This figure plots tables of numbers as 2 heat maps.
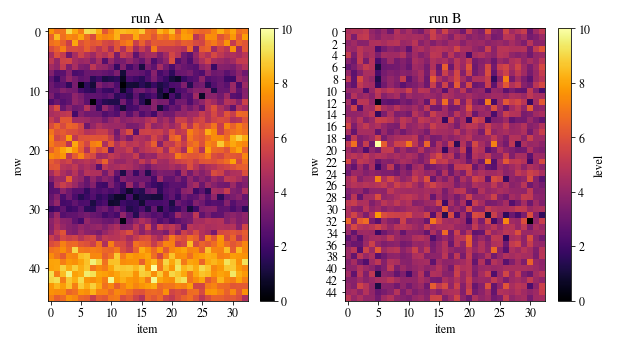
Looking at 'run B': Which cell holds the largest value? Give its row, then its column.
19, 5
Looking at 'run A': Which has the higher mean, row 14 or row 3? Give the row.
3
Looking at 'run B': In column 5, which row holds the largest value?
19
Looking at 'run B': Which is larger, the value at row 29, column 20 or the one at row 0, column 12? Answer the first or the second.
the second
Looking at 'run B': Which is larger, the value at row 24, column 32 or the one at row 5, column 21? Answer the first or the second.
the first
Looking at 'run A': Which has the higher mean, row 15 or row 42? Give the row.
42
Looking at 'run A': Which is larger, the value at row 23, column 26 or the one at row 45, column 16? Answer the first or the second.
the second
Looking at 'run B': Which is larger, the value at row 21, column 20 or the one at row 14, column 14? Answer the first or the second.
the second
